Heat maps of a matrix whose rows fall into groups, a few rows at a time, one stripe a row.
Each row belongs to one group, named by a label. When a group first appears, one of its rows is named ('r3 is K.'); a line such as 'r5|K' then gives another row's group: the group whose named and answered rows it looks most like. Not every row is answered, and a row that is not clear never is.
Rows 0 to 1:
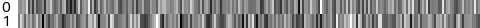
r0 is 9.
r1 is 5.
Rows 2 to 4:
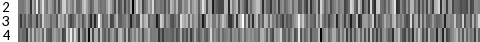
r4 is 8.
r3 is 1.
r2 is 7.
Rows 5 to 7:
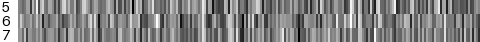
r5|7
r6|5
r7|5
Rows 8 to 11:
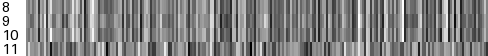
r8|7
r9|7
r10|7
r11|5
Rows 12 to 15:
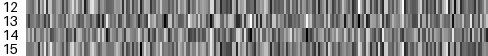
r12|7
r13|1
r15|7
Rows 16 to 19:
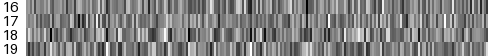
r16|5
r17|9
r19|1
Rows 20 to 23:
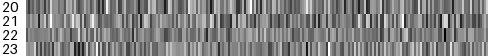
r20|1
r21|7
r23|9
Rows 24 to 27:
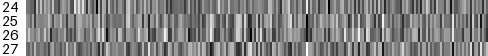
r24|8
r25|5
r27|1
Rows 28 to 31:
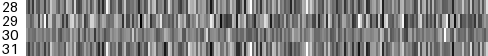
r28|1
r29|7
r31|1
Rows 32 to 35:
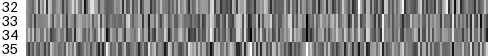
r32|7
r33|5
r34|5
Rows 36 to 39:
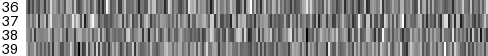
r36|1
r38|5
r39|9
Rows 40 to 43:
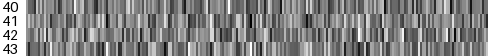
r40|8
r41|5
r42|7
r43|1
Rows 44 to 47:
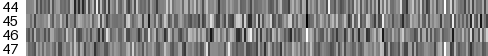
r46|1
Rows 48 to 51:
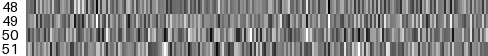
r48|8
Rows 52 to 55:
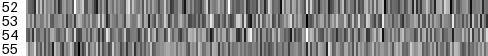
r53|5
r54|1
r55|9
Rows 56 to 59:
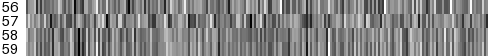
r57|5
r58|9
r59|9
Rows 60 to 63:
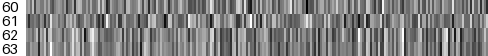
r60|5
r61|1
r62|7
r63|7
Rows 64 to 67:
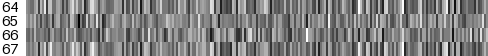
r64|7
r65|9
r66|1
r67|7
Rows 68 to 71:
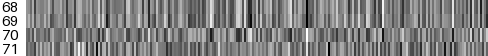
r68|5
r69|5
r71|8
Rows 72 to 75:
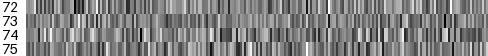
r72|9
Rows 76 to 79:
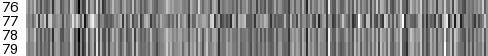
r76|9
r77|7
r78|9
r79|9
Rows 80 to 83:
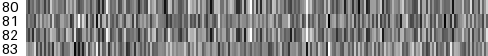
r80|1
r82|1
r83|9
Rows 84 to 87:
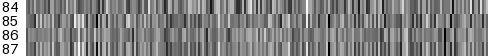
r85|8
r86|8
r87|8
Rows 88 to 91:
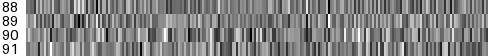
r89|9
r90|5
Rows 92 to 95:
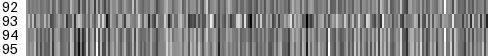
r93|5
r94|9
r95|9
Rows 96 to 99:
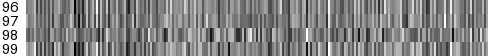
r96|9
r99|9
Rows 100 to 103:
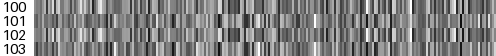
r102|7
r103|1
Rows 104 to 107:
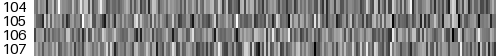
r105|8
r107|5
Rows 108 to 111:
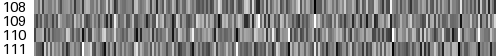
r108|5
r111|8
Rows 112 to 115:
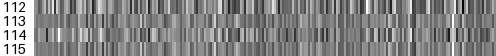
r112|7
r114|7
